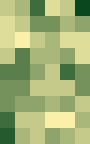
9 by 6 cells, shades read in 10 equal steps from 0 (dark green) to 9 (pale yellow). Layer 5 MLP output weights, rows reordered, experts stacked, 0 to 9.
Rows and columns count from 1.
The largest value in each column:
8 9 7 9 9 8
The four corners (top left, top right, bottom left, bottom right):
7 0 1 7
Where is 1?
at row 9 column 1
